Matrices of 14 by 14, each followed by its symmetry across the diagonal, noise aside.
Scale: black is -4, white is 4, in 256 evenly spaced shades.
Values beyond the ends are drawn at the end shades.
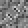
symmetric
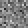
antisymmetric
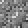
symmetric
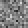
antisymmetric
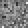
symmetric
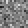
antisymmetric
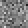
antisymmetric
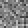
antisymmetric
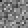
symmetric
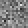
antisymmetric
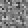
antisymmetric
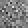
antisymmetric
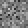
symmetric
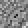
symmetric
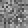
symmetric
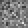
symmetric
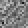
symmetric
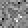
symmetric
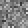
symmetric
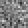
antisymmetric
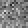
antisymmetric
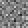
symmetric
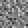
antisymmetric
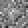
symmetric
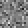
antisymmetric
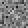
symmetric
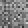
antisymmetric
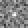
symmetric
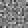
antisymmetric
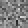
antisymmetric
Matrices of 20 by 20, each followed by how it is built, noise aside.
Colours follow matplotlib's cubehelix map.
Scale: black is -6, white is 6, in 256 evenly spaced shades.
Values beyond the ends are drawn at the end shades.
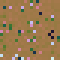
sparse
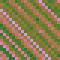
Toeplitz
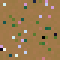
sparse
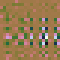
low rank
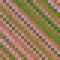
Toeplitz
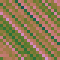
Toeplitz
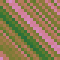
Toeplitz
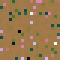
sparse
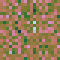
low rank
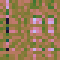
low rank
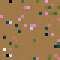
sparse
